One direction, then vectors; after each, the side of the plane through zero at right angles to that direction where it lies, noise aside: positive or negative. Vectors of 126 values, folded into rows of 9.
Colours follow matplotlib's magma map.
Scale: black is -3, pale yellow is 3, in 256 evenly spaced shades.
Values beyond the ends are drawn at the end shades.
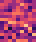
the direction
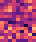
negative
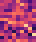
positive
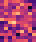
positive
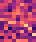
positive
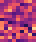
negative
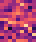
positive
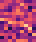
positive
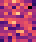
positive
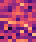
positive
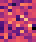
positive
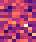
positive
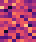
positive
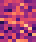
positive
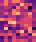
positive
